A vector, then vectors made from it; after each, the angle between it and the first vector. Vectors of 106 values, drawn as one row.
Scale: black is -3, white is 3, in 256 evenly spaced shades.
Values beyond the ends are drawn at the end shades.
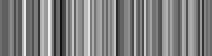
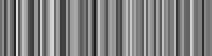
partly aligned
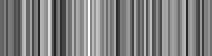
nearly parallel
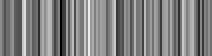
nearly parallel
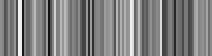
partly opposed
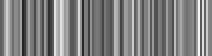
partly opposed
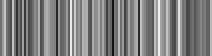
orthogonal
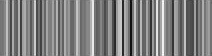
orthogonal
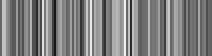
orthogonal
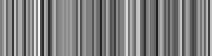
partly opposed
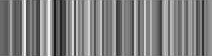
nearly parallel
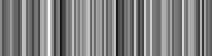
nearly parallel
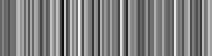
orthogonal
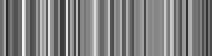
partly aligned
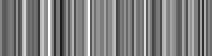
nearly parallel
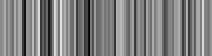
nearly opposite
